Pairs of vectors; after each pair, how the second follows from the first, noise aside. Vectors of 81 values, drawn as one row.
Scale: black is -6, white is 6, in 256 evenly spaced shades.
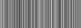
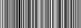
scaled up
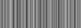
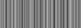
reversed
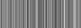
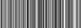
scaled up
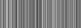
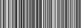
scaled up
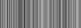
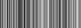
scaled up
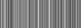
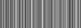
reversed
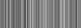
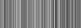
reversed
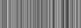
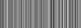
sign-scrambled
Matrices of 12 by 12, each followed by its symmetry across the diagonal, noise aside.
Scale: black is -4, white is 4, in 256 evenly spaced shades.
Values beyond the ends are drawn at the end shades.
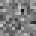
neither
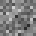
symmetric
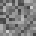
symmetric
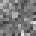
symmetric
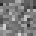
neither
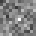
symmetric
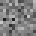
neither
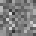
neither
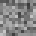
neither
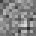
symmetric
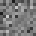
symmetric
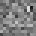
neither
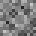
symmetric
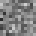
neither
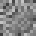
symmetric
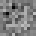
symmetric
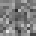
neither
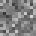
symmetric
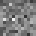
neither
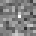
neither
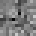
symmetric
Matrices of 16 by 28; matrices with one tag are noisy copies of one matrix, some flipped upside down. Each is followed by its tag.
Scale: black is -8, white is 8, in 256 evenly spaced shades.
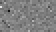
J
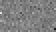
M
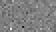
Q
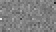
M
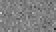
M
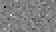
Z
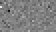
J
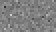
Z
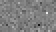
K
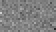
M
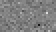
K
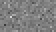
Z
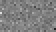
M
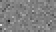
J
